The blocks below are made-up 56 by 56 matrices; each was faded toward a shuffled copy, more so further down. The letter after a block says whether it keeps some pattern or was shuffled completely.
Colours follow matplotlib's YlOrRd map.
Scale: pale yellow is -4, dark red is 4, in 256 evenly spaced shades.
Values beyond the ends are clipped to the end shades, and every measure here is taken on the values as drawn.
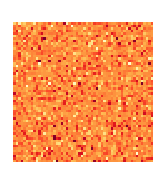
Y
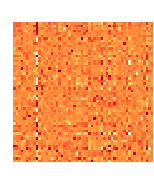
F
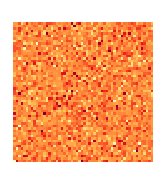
Y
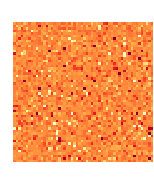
Y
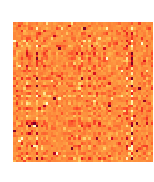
F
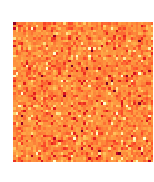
Y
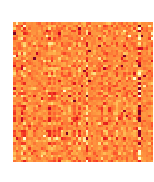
F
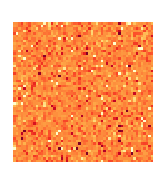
Y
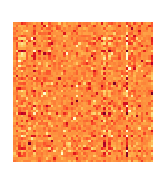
F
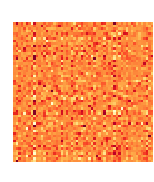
F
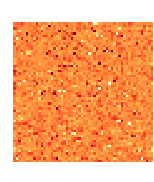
Y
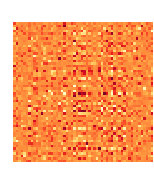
F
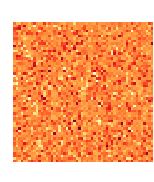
Y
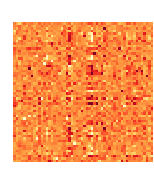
F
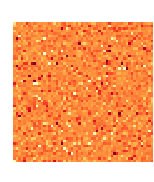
Y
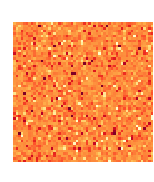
Y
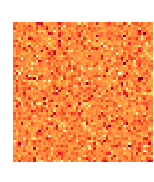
Y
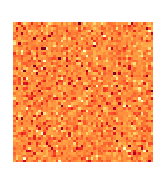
Y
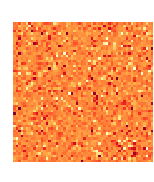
Y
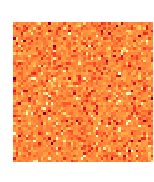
Y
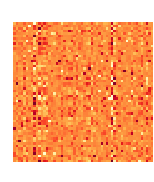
F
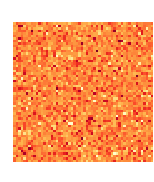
Y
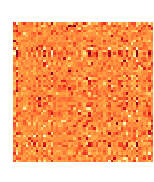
F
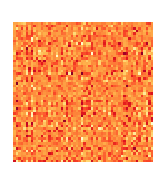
F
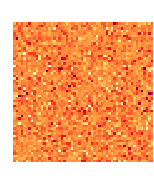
Y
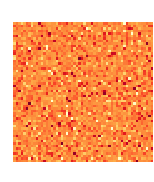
Y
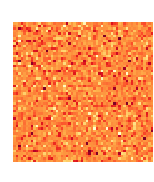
Y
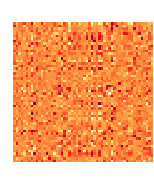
F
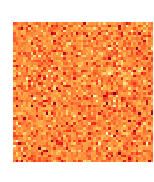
Y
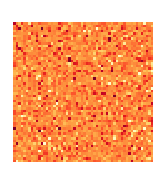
Y
